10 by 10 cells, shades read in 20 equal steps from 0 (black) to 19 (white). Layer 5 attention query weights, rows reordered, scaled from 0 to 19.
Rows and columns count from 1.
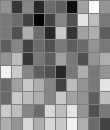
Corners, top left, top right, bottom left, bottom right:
11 11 13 5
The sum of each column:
109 109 102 82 87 105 97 114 107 105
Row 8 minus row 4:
1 5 9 5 4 6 5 3 -4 5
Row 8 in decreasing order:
15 15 14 14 13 12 11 10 8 7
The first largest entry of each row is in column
9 8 6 9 2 1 10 2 7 7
